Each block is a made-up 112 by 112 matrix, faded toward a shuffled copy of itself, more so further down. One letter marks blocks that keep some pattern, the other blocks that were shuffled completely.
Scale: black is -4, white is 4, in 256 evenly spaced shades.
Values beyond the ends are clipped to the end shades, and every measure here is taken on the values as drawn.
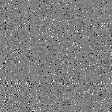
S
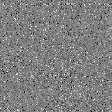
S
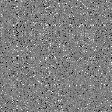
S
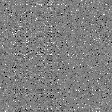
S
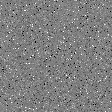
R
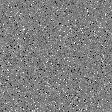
R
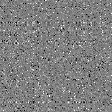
S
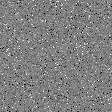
R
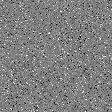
R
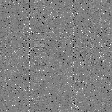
S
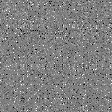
S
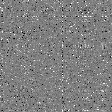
S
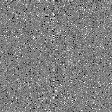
S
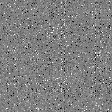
S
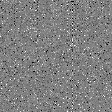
S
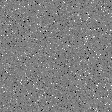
R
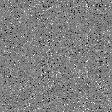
S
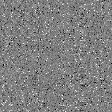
S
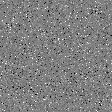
R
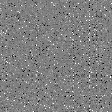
S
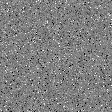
R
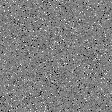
R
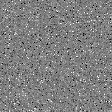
S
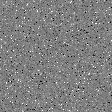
R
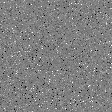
R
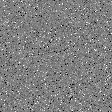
R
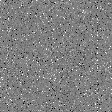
S
